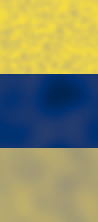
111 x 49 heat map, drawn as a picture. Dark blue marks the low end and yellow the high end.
It is made of 3 by 1 panels. Panel 1,1: very high, blotchy, faint in contrast. Panel 2,1: very low, smooth, faint in contrast. Panel 3,1: high, smooth, faint in contrast.
